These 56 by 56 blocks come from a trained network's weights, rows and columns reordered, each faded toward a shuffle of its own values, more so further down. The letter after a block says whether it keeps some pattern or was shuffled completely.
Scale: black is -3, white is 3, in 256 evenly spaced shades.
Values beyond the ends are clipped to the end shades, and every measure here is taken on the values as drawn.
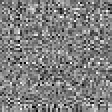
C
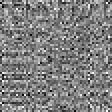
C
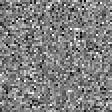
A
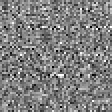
C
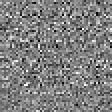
C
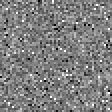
A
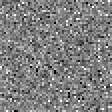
A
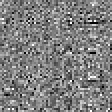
C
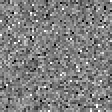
A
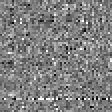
C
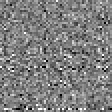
C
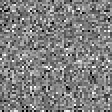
C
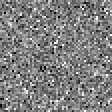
A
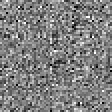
C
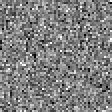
A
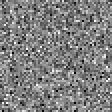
A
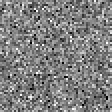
A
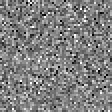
A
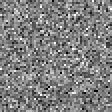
A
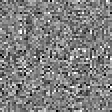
C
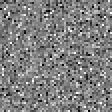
A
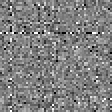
C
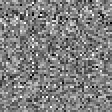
C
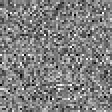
C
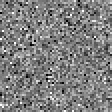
A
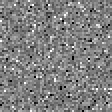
A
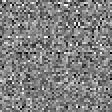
C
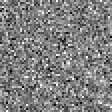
A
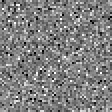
A
